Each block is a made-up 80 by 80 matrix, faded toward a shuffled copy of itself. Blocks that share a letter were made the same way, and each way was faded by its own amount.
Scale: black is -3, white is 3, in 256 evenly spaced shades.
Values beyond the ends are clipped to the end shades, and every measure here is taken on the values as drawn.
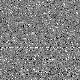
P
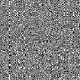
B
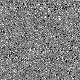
P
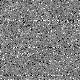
P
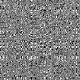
B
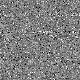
P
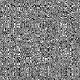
B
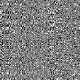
B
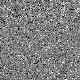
P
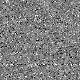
P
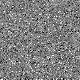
P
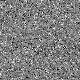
P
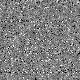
P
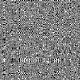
B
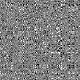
B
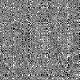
B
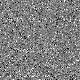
P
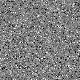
P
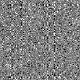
B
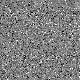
P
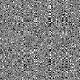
B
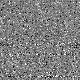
P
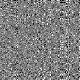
B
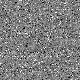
P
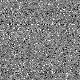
P
